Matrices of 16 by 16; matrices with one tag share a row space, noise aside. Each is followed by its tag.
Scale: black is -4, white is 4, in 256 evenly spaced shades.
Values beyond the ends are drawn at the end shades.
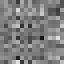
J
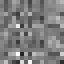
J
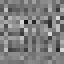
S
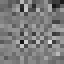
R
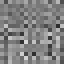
S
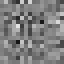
J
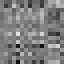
J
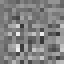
J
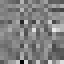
R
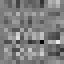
J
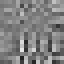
R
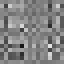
S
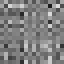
S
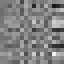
R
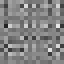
S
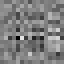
J
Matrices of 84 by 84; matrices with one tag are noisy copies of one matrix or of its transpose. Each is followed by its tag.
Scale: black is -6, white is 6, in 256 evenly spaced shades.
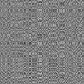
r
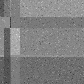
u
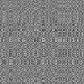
r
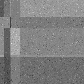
u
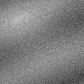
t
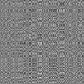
r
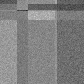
u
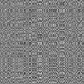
r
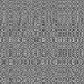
r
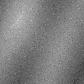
t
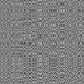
r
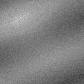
t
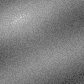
t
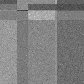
u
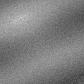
t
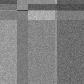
u
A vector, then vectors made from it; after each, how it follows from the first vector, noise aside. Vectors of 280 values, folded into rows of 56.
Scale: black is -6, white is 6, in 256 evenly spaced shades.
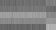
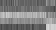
scaled up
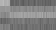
reversed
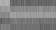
reversed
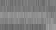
shrunk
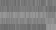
shrunk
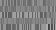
sign-scrambled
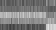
scaled up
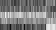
scaled up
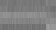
shrunk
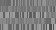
sign-scrambled
